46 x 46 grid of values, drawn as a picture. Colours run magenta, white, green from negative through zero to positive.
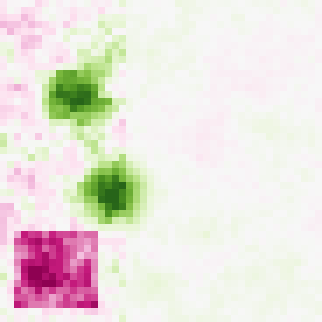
Odd patch: lower, in the bottom left. Seam: vertical, 40% of the way across, the right part calmer. Average level on the scale: 50%. Bumps: two.
